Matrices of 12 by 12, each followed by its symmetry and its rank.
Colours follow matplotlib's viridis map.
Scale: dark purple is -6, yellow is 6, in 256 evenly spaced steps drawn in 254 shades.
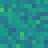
neither, full rank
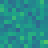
neither, full rank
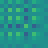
symmetric, rank one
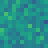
neither, full rank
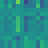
neither, rank two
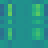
neither, rank one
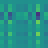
neither, rank one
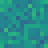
symmetric, full rank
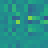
neither, rank two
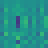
neither, rank two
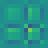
symmetric, rank one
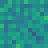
symmetric, full rank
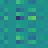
neither, rank one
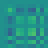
symmetric, rank one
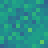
symmetric, full rank
